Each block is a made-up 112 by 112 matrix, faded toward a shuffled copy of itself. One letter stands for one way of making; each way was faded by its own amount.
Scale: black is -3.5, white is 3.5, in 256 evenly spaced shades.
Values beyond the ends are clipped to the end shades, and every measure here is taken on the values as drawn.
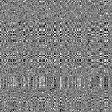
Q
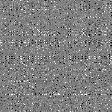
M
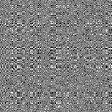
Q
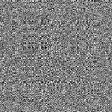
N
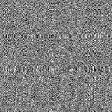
N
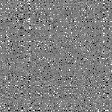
M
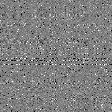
M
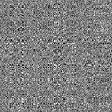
N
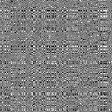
Q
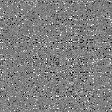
M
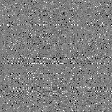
M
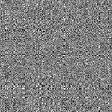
N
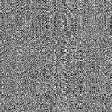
N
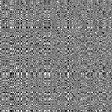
Q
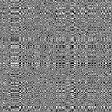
Q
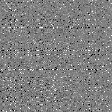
M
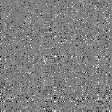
M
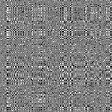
Q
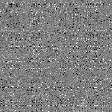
M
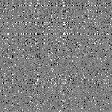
M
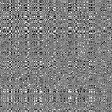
Q
